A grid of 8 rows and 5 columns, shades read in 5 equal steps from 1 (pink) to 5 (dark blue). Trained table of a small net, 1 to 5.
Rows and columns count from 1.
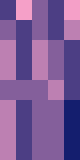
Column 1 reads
4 3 2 2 3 2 2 2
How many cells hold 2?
9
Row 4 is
2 4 2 3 4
